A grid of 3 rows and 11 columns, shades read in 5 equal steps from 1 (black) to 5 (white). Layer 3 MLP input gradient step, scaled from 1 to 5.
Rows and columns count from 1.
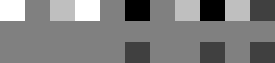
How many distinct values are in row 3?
2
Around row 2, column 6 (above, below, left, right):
1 2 3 3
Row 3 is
3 3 3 3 3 2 3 3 2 3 2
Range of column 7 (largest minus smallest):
0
